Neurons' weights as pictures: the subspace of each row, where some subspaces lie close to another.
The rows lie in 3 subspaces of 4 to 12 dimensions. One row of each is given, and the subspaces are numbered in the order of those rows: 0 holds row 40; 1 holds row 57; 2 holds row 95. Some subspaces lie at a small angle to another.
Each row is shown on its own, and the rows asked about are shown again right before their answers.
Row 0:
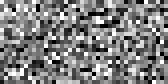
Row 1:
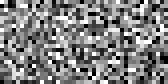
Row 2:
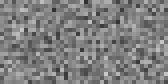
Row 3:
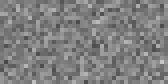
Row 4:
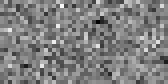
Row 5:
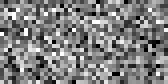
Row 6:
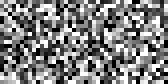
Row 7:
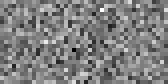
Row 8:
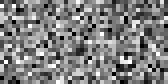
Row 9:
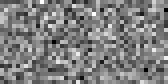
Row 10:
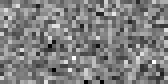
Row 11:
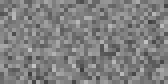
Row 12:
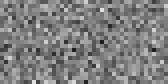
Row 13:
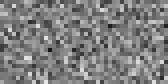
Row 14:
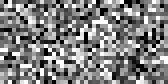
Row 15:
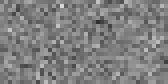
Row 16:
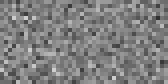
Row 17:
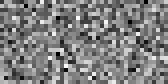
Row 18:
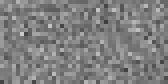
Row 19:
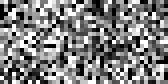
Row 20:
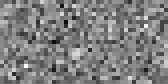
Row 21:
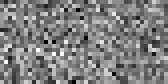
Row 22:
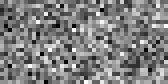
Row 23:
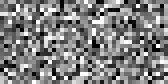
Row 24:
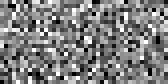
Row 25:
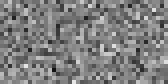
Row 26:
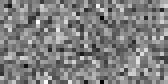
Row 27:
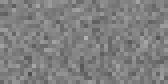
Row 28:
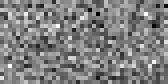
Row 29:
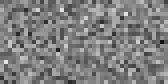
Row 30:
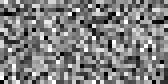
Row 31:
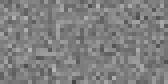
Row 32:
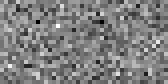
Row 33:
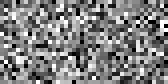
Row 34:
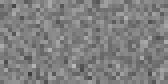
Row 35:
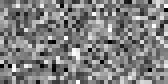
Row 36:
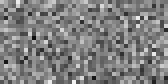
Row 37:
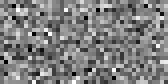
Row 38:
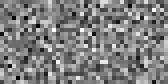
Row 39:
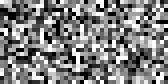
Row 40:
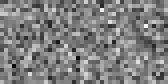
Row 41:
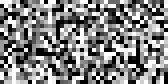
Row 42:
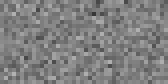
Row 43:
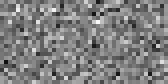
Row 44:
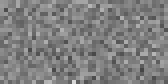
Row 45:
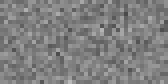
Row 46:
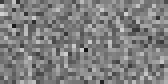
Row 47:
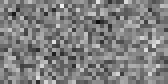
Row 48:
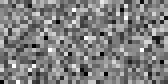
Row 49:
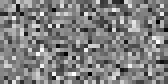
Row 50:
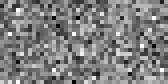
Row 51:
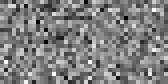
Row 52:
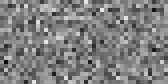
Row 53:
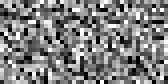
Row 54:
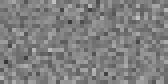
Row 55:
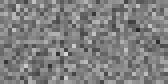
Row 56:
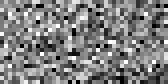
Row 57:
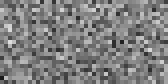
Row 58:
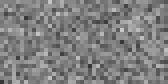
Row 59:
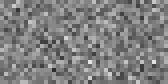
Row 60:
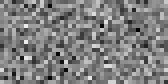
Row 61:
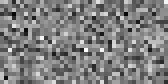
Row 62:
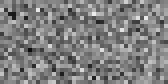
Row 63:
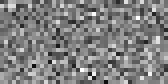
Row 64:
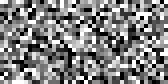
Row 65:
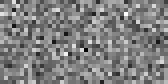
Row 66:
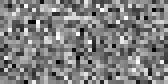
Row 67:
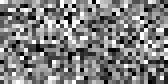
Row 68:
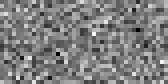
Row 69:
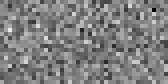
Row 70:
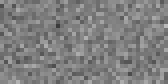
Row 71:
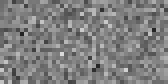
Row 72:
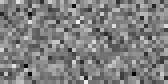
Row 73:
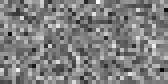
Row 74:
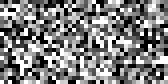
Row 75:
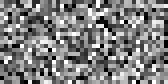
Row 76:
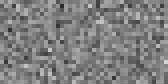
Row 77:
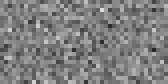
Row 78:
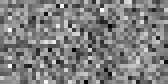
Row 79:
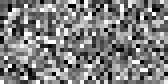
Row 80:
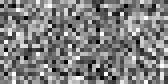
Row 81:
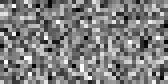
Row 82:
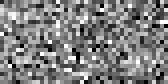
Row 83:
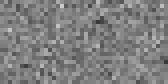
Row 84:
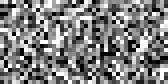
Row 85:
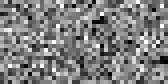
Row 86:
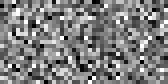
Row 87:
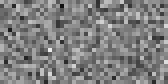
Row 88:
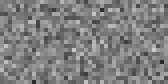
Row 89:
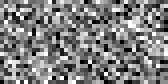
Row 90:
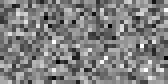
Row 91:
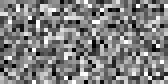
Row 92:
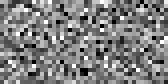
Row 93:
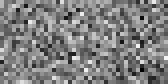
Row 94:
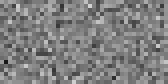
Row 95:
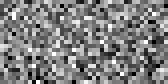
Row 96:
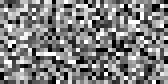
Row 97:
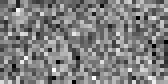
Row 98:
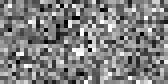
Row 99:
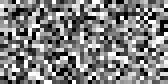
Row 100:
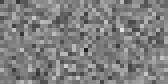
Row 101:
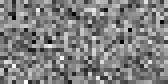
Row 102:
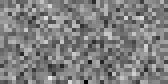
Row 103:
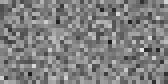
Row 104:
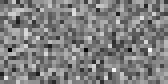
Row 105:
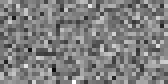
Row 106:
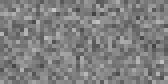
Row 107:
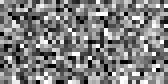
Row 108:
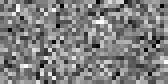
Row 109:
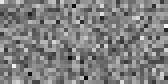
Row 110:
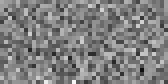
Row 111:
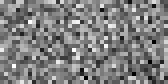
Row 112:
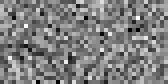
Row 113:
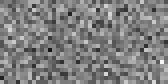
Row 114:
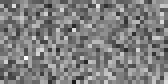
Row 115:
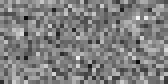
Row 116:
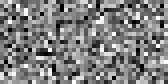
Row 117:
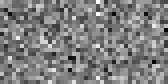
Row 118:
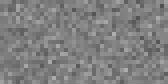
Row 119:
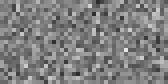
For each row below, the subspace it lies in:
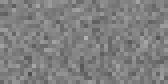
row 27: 2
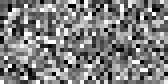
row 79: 1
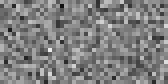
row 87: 2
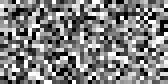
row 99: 0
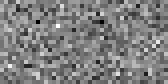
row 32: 0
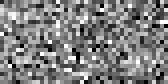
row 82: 0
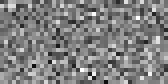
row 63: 1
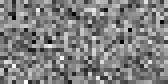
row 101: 1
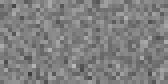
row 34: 2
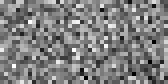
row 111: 0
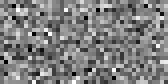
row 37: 1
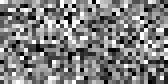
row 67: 0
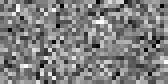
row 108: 2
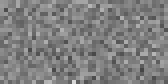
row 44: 0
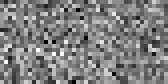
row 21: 2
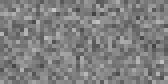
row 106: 2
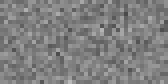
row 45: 1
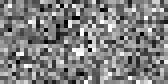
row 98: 0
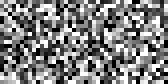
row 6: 0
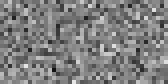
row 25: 2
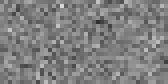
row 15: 2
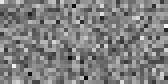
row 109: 0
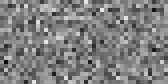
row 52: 2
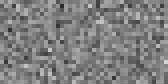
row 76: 2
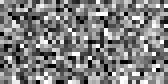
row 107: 0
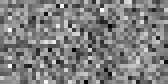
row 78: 0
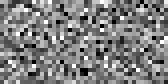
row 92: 1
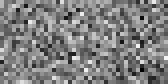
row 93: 0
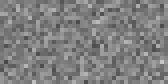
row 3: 2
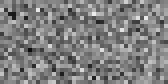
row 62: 1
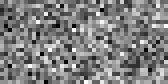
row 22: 0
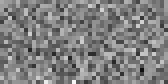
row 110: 0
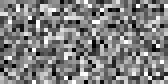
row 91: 2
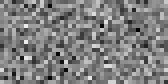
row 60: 1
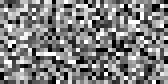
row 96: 1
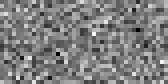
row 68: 1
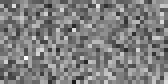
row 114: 0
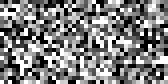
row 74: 2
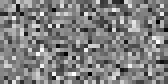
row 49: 1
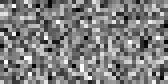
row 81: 2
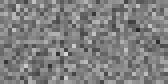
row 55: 1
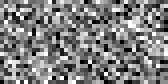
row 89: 1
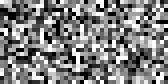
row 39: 0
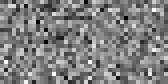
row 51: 2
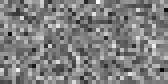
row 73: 0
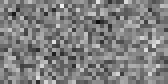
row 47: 2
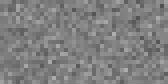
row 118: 1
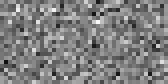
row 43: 2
